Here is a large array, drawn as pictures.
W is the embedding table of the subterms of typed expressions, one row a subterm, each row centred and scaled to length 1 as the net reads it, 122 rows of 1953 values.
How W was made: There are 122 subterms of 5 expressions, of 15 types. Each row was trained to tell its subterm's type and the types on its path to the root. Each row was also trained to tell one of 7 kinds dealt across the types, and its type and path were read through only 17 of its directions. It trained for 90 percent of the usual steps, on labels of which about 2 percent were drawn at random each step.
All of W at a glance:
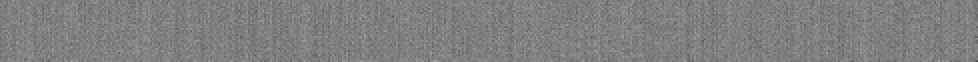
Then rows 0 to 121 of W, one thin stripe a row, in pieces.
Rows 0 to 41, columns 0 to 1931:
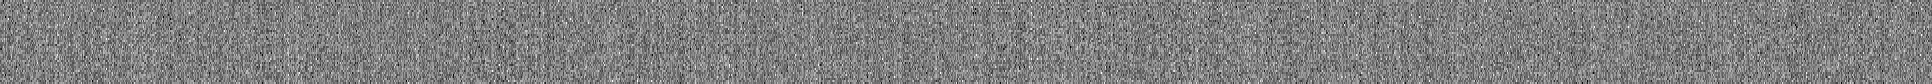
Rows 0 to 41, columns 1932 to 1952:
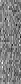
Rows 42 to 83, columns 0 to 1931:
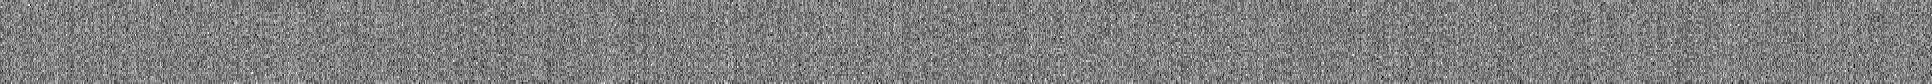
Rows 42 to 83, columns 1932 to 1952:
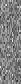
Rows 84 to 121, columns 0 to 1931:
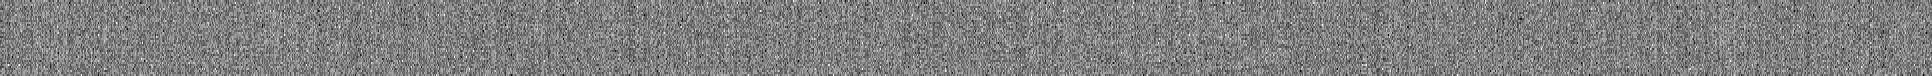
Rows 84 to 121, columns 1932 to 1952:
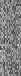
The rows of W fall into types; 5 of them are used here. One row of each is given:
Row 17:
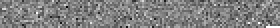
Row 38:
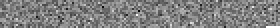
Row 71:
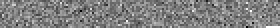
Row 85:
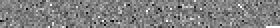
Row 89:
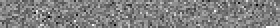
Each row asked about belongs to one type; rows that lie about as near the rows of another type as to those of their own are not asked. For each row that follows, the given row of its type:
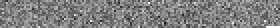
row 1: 38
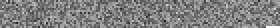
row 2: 85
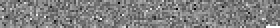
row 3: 17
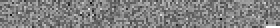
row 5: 71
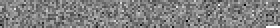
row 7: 89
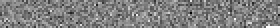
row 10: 89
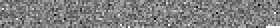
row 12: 38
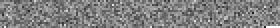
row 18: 71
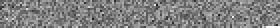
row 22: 38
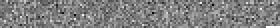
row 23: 85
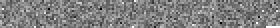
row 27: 89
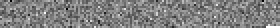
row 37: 38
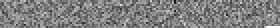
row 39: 89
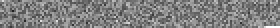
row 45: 38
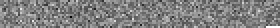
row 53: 17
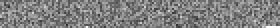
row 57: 71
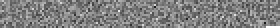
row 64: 38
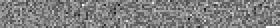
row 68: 17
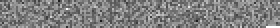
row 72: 71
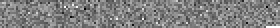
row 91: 71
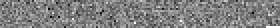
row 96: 17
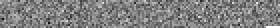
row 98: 89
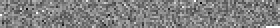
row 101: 89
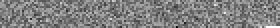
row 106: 71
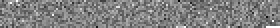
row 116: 38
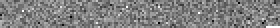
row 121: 89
